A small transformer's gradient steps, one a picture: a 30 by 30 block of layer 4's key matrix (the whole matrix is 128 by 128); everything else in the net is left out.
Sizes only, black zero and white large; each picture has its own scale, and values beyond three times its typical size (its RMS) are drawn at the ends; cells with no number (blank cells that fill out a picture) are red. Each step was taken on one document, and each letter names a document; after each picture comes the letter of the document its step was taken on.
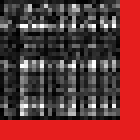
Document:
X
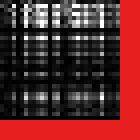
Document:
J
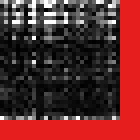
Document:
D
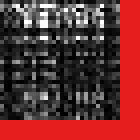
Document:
J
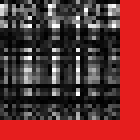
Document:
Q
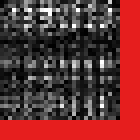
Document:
X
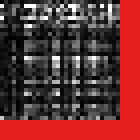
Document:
Q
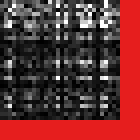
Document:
X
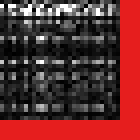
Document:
J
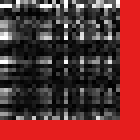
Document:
D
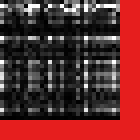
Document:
J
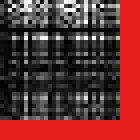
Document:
J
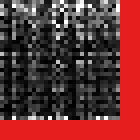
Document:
D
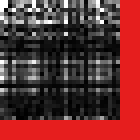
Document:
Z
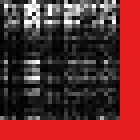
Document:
Z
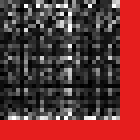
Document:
Z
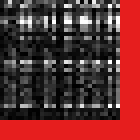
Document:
X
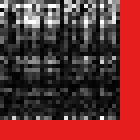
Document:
Z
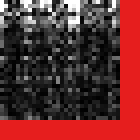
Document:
Q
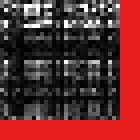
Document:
Z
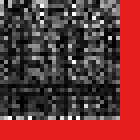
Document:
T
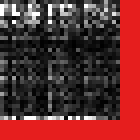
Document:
D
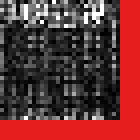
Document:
T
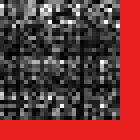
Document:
X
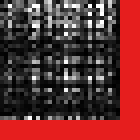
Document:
Z
